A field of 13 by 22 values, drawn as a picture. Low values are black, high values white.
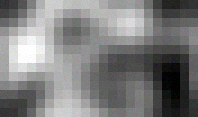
Lone odd cells: none. Stripes: none. Ninth with the lowest average: bottom right. Ninth with the highest average: middle left. Grain: blotchy.
